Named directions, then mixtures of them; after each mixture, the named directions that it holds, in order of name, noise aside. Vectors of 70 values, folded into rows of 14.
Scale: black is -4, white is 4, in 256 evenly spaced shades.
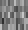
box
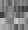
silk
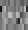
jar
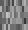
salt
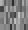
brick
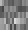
brick, silk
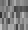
box, silk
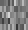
box, salt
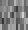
box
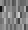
brick, jar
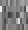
jar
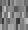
box, jar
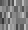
box, salt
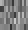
brick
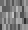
box, salt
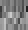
jar, silk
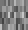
box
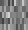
box, salt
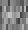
jar, salt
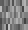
salt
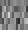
box, jar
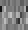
jar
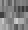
silk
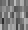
box
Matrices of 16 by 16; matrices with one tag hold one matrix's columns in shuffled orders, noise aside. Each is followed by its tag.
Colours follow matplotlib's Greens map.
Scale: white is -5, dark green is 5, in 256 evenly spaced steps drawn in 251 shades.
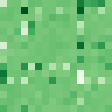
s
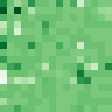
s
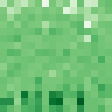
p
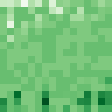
p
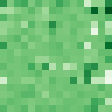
s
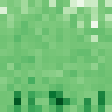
p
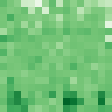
p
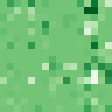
s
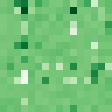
s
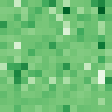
s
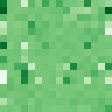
s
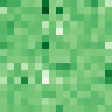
s
